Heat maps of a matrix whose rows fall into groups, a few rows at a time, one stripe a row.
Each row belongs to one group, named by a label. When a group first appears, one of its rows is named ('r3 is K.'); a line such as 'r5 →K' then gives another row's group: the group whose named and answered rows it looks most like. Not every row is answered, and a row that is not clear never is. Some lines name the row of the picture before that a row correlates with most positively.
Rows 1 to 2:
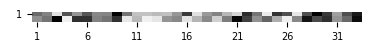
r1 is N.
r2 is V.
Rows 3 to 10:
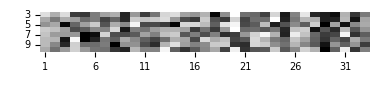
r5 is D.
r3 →N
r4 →N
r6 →N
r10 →N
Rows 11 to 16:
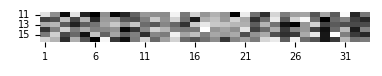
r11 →V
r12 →N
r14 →N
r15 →D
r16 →V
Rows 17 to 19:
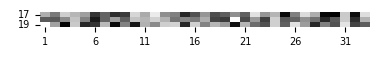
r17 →N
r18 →N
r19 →V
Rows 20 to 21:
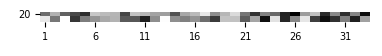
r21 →N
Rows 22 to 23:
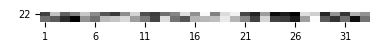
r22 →D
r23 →D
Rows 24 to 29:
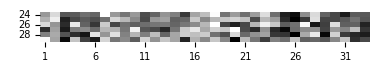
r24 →D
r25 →D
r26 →V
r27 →D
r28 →D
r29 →V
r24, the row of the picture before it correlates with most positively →23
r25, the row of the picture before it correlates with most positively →23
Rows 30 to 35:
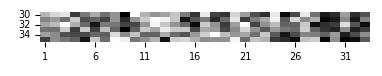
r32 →N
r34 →D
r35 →D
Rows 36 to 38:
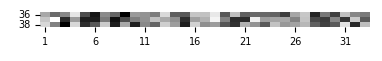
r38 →V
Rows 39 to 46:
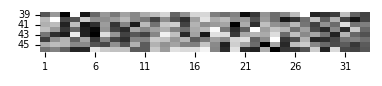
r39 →V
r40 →D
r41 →V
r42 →V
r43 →V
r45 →N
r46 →D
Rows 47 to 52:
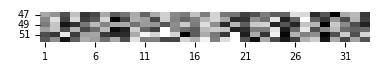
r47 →V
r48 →V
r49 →D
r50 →V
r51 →N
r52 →D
